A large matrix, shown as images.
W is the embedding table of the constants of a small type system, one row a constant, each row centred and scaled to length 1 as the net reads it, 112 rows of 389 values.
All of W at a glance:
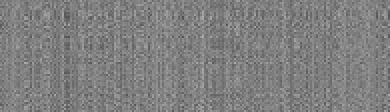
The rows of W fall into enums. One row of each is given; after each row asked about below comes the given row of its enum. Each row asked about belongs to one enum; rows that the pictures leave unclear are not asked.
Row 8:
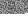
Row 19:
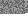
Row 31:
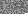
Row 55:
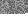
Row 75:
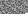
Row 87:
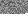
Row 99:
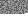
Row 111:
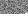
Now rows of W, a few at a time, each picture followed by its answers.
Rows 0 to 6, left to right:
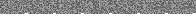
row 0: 99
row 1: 75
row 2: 31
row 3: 55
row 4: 75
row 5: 31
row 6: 31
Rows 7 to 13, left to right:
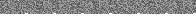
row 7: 99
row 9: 31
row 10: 55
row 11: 75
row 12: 87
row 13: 55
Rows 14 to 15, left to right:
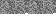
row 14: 55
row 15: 55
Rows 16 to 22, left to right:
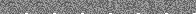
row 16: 87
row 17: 87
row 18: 87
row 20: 31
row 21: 55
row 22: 99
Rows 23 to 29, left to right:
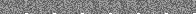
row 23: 19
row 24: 99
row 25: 99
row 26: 55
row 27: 55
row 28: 99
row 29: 19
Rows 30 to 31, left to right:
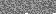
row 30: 75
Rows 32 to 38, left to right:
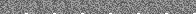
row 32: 99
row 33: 55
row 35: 75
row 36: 87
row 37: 87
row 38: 75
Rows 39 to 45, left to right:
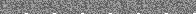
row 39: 31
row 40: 31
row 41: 75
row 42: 31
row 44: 31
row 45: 87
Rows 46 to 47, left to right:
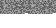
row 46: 31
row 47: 31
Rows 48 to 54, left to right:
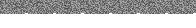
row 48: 31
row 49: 87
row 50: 8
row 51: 75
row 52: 99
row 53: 87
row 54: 75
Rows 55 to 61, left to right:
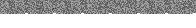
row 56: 8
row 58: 31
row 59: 19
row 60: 55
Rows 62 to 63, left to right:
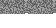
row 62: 19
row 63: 19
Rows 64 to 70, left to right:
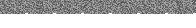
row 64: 75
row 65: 8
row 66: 111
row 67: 99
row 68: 87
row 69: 75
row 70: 55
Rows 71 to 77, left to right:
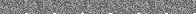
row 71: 19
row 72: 55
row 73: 87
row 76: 55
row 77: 19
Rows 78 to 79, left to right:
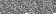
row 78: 75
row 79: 55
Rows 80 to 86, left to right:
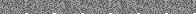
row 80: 19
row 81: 99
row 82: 55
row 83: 19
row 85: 19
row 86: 19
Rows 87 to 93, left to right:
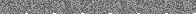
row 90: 99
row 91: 55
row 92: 19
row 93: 8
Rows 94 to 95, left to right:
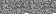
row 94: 31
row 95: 31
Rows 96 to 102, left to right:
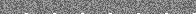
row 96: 31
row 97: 55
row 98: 111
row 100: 19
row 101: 87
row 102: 31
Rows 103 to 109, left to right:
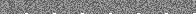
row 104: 99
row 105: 99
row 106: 87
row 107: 19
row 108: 99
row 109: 19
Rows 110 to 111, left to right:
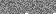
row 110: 87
